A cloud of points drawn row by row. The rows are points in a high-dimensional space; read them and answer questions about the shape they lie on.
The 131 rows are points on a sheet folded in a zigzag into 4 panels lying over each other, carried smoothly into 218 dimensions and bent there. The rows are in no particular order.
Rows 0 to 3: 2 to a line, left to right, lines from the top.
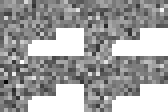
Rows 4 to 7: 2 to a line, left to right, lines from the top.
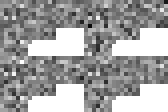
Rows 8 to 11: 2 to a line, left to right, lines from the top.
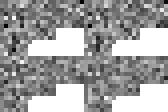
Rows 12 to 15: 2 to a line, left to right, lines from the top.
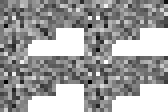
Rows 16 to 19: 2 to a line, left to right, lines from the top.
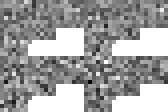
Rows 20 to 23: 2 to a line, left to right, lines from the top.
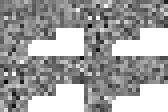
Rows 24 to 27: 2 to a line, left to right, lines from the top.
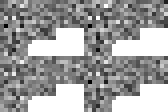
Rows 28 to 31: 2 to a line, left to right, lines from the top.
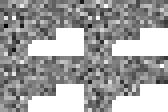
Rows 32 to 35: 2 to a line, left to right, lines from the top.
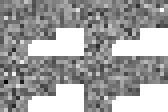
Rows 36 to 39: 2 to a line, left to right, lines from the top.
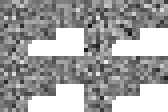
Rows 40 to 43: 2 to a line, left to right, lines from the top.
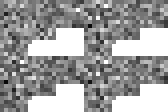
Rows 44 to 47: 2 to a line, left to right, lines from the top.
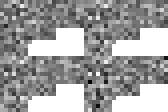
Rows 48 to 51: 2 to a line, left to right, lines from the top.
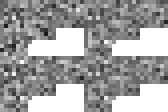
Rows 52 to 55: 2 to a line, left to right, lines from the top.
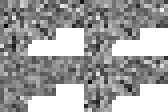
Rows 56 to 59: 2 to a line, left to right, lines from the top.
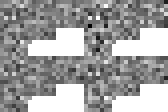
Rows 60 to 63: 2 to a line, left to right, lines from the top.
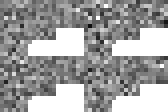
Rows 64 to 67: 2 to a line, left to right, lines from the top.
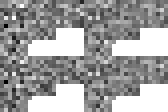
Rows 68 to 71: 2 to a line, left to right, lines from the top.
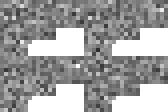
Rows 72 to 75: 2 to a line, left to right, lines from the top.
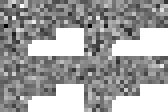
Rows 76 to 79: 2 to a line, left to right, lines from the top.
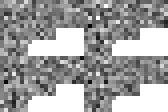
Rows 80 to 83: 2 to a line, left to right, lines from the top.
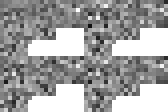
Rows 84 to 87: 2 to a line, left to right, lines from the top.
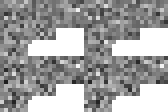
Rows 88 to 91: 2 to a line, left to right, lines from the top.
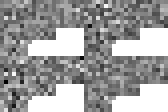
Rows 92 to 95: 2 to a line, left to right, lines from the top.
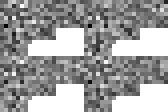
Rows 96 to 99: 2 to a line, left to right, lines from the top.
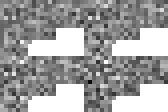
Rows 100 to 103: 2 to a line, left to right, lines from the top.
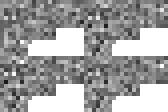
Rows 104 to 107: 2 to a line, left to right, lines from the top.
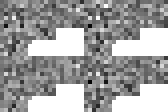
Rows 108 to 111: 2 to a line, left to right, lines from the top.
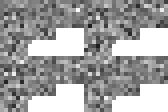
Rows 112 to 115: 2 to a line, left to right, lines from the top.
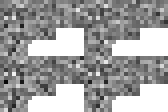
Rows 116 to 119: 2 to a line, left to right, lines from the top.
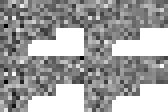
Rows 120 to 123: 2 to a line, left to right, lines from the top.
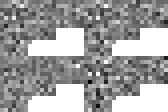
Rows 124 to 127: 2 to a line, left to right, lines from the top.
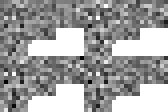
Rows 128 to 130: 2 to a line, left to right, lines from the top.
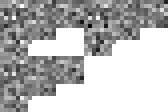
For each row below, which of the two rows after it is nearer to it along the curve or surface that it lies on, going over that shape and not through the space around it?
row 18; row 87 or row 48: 87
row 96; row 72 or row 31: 72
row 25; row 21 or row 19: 21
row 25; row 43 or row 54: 43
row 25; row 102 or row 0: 102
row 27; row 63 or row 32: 32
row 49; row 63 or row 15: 15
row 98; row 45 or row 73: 45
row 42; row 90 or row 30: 30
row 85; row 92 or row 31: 92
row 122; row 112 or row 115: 112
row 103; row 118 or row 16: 16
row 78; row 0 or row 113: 0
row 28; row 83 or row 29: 29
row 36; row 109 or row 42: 42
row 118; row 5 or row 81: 81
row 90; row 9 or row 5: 9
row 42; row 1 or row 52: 1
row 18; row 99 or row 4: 99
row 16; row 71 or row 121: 121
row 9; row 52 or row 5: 52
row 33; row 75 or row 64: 75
